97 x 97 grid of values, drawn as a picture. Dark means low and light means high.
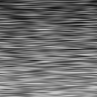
Slope: up to the bottom. Grain: streaks across. Histogram: bell-shaped.
